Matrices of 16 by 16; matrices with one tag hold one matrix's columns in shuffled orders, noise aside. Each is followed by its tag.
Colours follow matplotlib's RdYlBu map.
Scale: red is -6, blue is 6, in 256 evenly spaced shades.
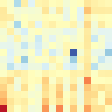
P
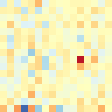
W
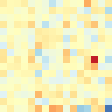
W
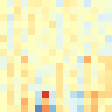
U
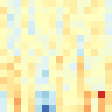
U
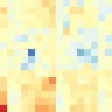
P
